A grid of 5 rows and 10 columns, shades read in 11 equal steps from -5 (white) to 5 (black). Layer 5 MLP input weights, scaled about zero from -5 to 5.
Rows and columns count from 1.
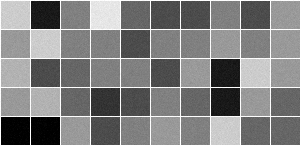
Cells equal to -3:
4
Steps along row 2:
down up same up down same down up down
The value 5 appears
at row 5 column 1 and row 5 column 2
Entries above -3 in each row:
8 9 9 10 9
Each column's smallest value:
-3 -3 -1 -4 0 -1 -1 -3 -3 -1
